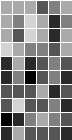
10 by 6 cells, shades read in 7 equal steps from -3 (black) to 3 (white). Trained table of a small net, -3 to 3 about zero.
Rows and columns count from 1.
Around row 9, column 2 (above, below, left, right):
2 1 -3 0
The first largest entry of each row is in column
1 3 3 1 2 2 4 2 4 2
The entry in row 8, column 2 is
2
